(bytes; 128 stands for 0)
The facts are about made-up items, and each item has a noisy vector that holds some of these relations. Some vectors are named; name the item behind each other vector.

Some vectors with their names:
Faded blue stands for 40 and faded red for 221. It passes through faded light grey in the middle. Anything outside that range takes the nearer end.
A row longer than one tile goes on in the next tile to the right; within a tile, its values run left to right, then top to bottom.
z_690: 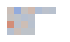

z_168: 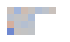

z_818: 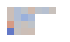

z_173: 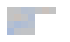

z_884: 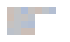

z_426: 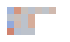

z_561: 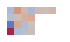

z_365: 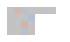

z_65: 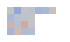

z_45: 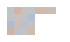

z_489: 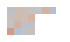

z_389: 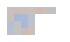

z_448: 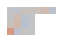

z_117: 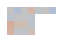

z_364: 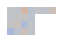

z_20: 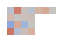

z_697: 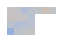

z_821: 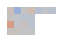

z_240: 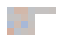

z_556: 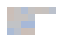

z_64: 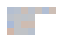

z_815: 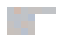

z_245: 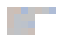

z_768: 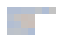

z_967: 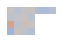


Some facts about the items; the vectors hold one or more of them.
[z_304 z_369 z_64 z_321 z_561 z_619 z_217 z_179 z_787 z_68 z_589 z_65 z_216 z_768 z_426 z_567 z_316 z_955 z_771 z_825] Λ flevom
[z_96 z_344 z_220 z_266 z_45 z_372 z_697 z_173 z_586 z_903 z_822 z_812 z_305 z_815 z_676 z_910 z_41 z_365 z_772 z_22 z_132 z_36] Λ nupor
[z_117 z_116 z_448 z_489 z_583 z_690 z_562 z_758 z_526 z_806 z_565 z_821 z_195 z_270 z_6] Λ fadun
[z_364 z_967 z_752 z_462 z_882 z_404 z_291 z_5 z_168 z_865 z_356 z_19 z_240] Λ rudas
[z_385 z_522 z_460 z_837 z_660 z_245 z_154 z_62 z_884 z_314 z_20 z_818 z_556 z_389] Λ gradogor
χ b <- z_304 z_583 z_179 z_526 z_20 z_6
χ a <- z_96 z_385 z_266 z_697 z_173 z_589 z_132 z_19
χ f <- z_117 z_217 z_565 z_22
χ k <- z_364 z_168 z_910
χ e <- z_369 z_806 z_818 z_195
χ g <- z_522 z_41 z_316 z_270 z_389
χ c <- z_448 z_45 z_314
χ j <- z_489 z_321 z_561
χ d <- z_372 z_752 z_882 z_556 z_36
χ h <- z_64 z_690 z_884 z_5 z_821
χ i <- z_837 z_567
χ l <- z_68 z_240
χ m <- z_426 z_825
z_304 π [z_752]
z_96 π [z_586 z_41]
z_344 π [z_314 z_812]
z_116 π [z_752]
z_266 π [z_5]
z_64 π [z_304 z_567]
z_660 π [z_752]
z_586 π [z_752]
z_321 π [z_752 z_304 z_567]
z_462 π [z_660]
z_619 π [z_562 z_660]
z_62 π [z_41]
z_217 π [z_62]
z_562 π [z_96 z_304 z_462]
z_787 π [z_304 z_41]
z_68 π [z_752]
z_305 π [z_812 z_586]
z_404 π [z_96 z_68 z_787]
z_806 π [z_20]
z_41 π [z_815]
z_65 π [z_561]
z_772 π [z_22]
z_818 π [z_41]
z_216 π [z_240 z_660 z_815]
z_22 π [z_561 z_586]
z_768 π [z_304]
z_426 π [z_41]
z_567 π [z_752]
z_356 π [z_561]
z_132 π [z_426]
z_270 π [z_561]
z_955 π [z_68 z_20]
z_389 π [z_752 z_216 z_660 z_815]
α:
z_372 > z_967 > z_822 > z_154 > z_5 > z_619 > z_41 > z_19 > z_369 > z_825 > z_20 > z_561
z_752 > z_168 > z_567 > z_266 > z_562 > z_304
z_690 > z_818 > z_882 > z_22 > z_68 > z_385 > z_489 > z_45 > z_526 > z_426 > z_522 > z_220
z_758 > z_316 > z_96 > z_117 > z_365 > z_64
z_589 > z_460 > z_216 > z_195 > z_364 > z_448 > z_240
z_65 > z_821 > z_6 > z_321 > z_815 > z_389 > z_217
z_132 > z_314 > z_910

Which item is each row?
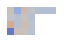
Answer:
z_752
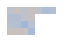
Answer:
z_462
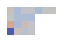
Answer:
z_132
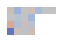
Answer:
z_372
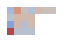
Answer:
z_825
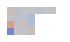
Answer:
z_314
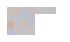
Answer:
z_154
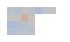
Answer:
z_179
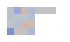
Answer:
z_567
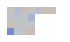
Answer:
z_910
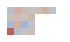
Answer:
z_526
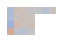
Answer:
z_217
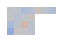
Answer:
z_586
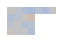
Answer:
z_356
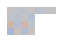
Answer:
z_822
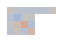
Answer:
z_22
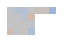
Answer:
z_116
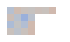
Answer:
z_41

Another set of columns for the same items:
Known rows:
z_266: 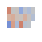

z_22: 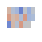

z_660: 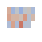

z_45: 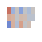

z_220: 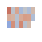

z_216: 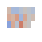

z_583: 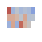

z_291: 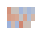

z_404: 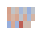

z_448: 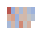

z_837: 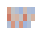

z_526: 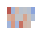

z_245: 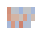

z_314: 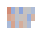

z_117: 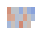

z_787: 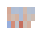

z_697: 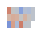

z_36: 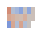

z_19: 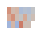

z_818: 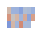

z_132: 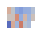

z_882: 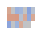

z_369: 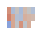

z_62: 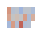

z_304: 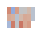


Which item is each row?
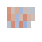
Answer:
z_522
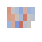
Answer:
z_270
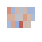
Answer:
z_562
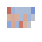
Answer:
z_6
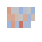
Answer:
z_385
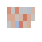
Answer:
z_240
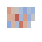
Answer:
z_168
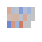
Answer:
z_96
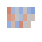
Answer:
z_195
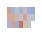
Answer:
z_116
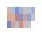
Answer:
z_65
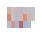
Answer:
z_389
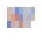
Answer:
z_589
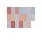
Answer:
z_20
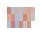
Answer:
z_561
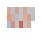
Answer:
z_64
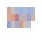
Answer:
z_967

